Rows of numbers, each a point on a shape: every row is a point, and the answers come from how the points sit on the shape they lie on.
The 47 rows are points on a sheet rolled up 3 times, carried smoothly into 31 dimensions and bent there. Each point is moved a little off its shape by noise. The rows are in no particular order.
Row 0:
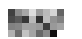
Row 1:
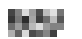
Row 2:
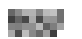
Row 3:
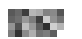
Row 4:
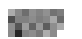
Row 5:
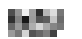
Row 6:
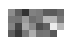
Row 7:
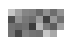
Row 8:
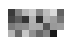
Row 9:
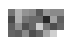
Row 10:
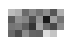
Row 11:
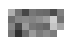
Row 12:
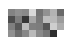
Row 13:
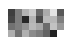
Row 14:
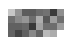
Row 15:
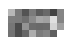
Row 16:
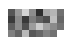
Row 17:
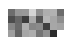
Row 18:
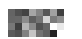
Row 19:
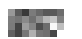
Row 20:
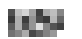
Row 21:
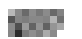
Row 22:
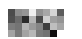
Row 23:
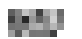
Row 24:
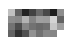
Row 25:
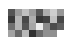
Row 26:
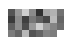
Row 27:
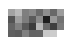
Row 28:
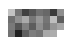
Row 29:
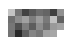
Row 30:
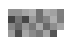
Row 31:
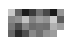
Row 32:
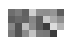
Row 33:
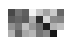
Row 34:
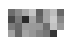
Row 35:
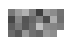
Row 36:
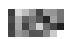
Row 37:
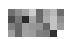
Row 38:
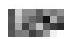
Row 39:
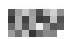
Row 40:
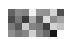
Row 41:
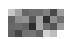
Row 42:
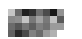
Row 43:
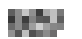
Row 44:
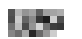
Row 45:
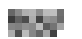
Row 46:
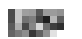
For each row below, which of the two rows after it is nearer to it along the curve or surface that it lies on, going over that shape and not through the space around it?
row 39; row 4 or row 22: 22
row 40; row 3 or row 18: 18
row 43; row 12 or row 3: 12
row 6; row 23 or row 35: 23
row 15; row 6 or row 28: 28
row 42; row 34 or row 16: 34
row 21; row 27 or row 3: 27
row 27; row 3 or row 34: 34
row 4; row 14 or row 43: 14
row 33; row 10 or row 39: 39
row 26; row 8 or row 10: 10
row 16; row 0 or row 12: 12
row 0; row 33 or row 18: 33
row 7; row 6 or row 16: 16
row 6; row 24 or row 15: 24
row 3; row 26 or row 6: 6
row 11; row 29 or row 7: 29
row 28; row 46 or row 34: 34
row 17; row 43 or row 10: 43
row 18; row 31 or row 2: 31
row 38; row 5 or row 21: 5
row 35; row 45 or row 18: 45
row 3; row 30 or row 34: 34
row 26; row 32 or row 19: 32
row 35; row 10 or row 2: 10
